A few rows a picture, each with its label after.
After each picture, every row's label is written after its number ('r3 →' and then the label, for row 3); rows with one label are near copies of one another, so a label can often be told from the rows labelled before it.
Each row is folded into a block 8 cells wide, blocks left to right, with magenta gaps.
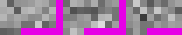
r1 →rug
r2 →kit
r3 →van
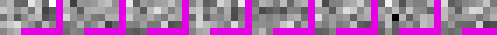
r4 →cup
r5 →rug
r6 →rug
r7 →cup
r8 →kit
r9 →rug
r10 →van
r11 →rug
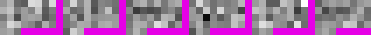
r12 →cup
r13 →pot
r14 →kit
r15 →van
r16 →cup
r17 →kit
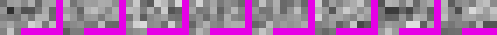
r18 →kit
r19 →rug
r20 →cup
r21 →pot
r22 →pot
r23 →rug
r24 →kit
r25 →rug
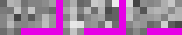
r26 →van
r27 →cup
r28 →rug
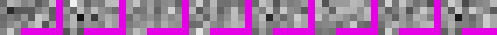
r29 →kit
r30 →van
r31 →pot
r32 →pot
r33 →van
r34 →rug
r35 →pot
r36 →van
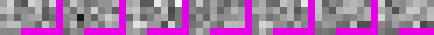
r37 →cup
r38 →van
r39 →cup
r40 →pot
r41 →cup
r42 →rug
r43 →rug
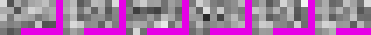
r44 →rug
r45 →cup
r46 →kit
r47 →van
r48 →cup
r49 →cup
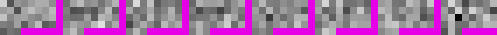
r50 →rug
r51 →kit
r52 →pot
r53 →kit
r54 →van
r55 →pot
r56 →cup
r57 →van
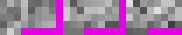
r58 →pot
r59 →rug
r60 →rug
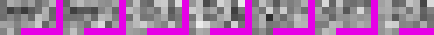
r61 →kit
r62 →kit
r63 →cup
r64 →cup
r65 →van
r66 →pot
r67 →cup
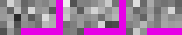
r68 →van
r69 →rug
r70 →pot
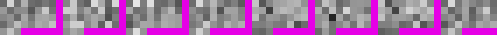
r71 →pot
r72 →cup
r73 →pot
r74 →pot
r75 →rug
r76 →van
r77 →rug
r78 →pot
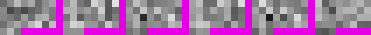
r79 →kit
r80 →cup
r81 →van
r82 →cup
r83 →van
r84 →rug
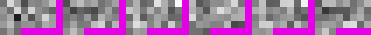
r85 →van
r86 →kit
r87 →cup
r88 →rug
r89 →cup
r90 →kit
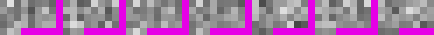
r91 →pot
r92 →cup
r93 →pot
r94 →pot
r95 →rug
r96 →cup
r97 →rug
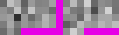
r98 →van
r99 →pot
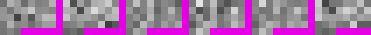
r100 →van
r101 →rug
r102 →pot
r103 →pot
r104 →pot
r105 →rug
